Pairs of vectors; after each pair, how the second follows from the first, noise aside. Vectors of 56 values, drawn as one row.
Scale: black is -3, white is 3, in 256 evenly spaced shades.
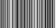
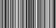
wrapped around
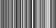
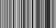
negated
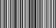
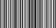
copied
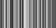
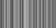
shrunk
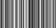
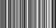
wrapped around
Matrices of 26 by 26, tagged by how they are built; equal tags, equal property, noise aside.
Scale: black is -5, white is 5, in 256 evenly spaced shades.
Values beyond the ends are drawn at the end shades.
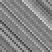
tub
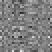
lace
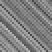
tub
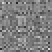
lace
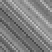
tub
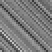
tub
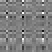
lace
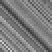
tub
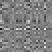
lace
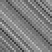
tub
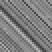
tub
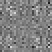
lace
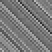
tub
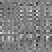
lace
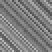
tub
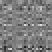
lace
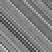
tub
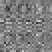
lace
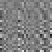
lace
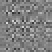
lace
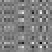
lace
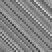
tub
